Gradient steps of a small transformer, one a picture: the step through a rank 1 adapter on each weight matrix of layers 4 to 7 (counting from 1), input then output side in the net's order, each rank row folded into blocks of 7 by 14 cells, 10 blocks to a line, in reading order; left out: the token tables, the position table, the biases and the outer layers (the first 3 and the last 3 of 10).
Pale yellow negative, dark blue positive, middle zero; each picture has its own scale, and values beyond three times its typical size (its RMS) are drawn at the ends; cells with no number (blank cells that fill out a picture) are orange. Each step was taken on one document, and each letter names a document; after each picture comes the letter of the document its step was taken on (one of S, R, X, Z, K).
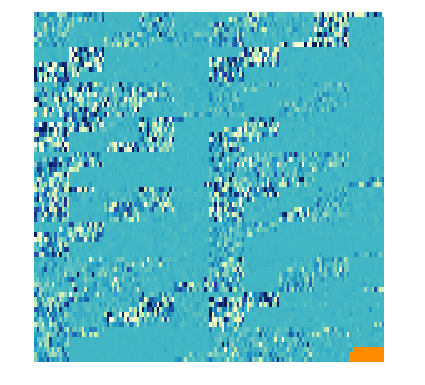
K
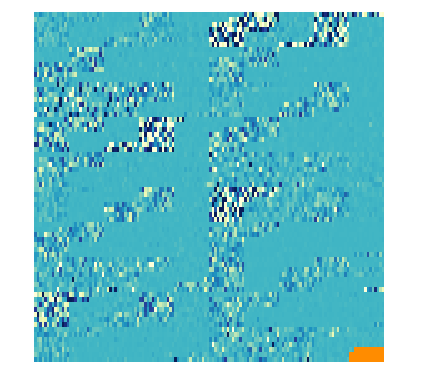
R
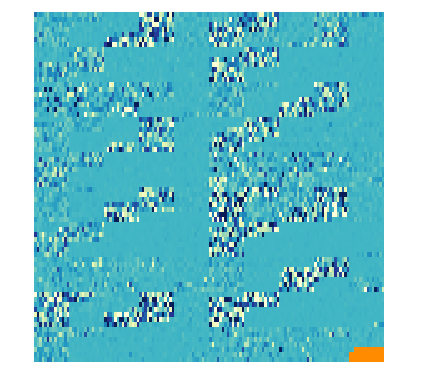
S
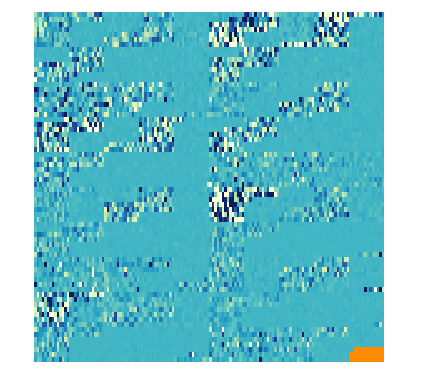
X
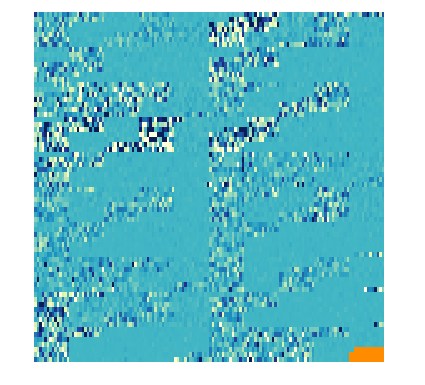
X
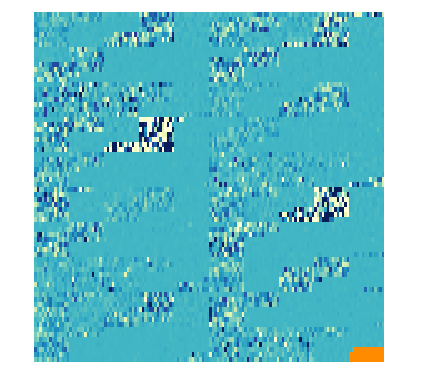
K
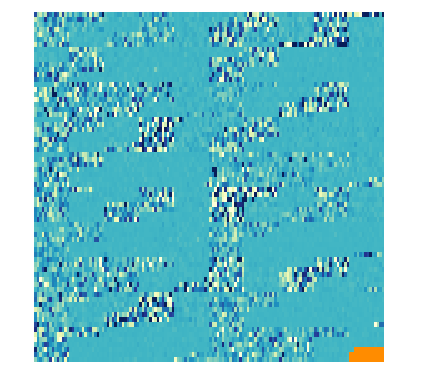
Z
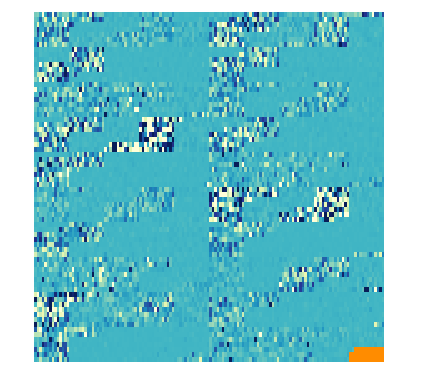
K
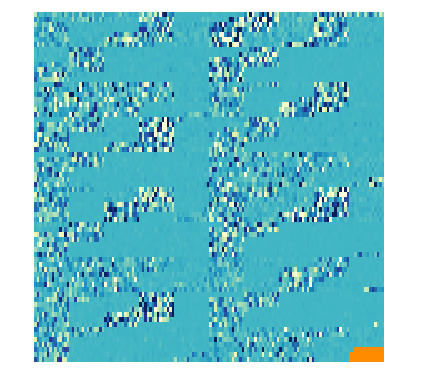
S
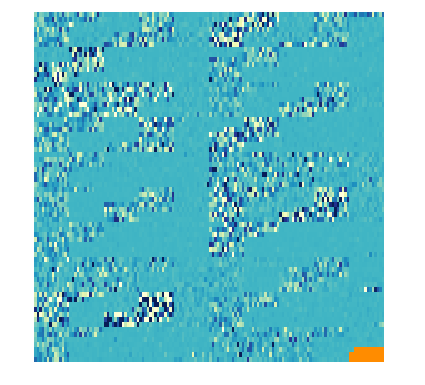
S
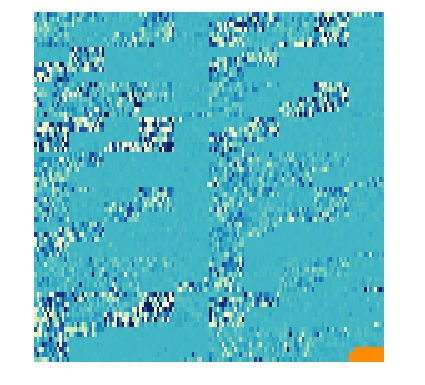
K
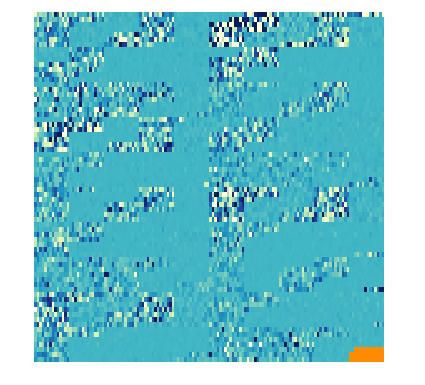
Z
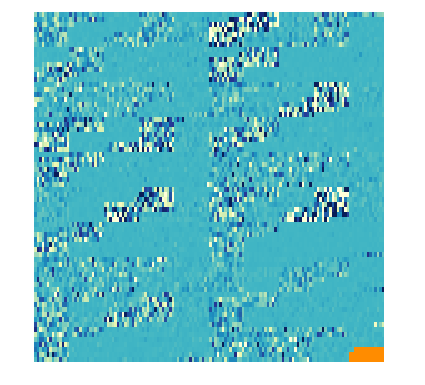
R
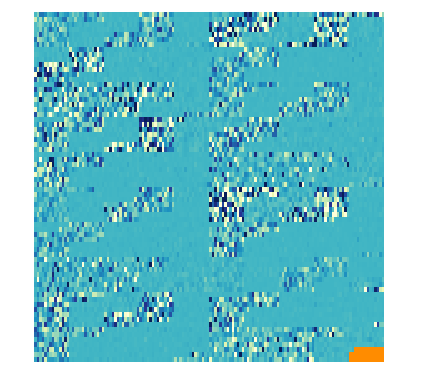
S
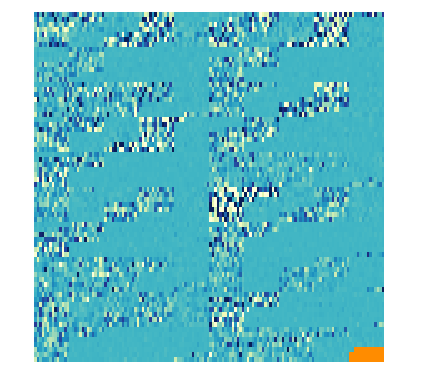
Z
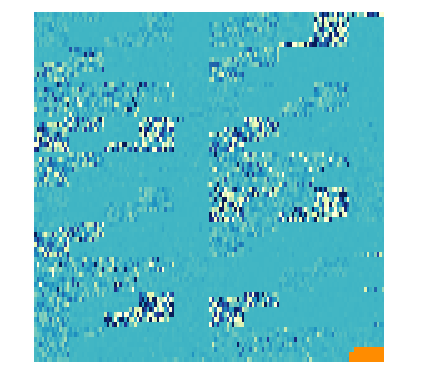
S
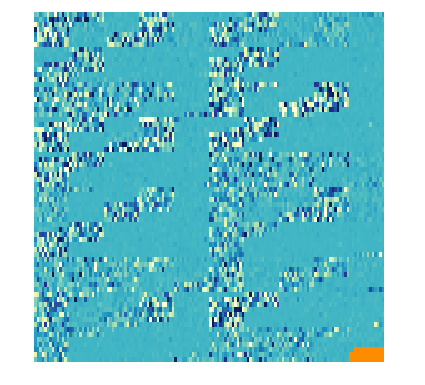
R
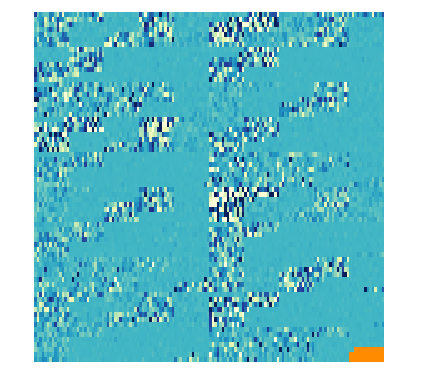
Z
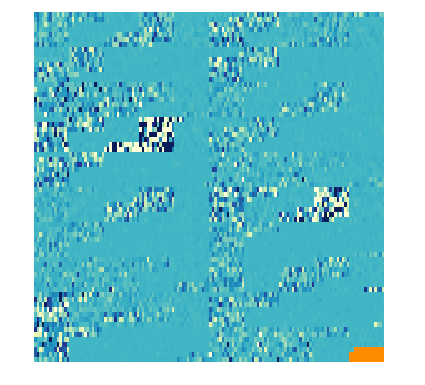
K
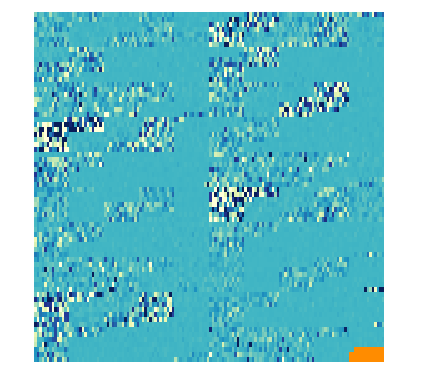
Z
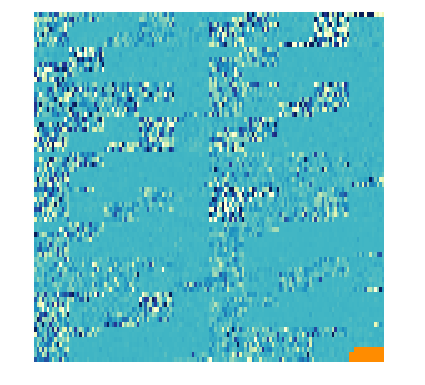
S
